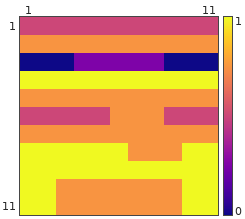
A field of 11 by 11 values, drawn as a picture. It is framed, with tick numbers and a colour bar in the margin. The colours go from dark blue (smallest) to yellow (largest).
Grain: streaks across. Calmest part: bottom left. Ninth with the highest average: bottom left.
